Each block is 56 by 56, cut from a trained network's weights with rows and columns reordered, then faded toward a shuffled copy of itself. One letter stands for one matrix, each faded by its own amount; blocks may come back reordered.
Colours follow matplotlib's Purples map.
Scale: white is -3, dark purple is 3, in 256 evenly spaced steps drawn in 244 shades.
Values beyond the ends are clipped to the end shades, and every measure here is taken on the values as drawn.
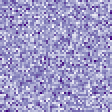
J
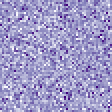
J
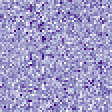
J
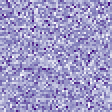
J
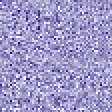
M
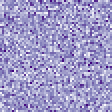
J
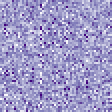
J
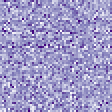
M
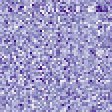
M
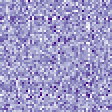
M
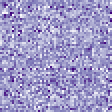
M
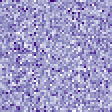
J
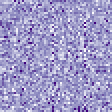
J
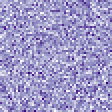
J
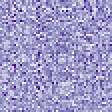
M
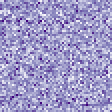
J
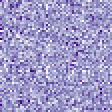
M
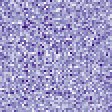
M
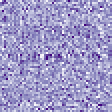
M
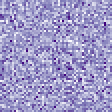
M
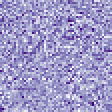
M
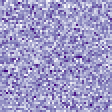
J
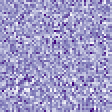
M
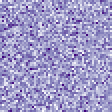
J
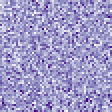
J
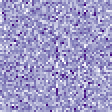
J
